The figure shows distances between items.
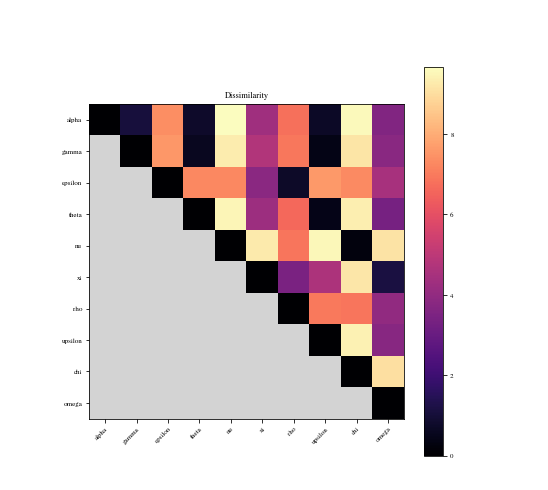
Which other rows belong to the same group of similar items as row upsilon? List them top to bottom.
alpha, gamma, theta
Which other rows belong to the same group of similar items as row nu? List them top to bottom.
chi
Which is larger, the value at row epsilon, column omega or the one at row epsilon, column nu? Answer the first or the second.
the second
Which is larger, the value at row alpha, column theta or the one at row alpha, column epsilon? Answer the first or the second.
the second
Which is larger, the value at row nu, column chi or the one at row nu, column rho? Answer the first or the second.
the second
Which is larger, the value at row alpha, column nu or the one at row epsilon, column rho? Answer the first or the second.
the first
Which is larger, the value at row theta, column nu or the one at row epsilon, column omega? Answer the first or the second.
the first
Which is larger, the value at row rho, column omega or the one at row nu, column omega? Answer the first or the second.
the second
